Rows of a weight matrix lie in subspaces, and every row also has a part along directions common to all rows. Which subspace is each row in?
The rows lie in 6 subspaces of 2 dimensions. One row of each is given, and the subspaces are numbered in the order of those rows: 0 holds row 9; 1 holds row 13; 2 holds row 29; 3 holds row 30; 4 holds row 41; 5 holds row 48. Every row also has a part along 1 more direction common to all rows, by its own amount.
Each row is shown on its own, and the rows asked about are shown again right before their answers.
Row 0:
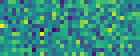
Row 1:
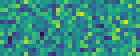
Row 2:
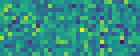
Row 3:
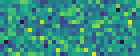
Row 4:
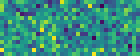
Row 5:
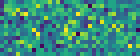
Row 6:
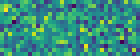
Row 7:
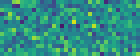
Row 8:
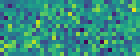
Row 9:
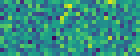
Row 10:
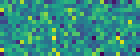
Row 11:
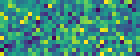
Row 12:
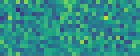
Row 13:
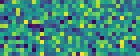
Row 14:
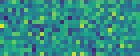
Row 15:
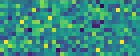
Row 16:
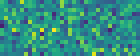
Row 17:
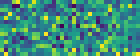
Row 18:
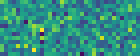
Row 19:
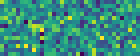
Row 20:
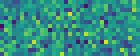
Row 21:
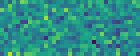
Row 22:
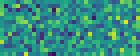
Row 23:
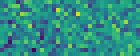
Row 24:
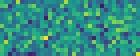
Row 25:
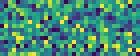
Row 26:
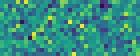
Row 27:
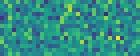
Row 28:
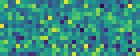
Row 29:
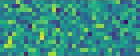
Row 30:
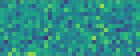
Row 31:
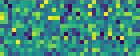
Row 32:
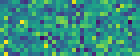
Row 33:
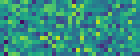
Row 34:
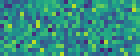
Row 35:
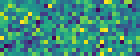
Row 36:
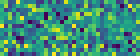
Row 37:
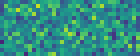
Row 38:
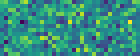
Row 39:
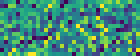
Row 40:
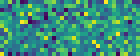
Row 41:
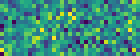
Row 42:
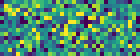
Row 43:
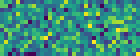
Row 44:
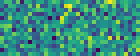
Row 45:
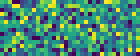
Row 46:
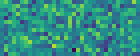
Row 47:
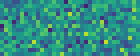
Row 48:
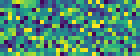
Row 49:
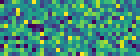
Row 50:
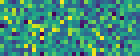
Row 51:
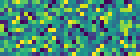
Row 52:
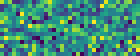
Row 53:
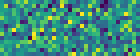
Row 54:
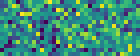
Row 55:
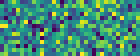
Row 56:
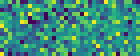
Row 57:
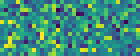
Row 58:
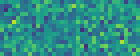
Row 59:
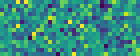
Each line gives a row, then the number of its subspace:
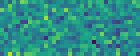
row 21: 3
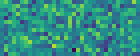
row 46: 5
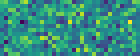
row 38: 5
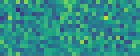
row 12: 0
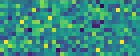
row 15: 5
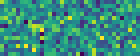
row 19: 1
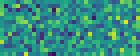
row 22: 2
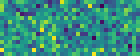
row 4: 2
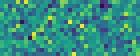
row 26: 0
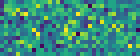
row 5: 2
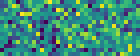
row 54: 2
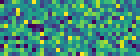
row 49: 1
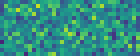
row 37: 2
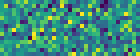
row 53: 0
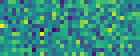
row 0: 1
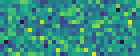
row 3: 5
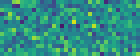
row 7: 5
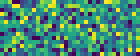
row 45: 5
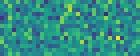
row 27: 0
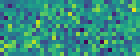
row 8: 4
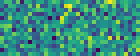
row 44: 0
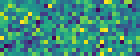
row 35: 4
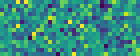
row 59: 0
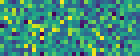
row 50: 1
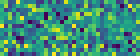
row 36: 3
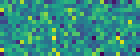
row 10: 0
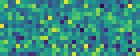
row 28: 3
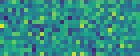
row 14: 1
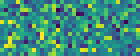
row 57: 2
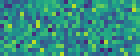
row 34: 4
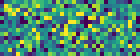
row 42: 2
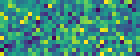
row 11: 4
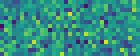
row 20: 4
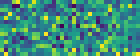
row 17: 5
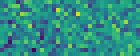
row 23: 2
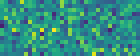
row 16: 1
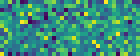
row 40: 3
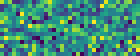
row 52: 1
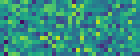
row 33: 5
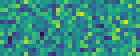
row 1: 2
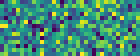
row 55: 1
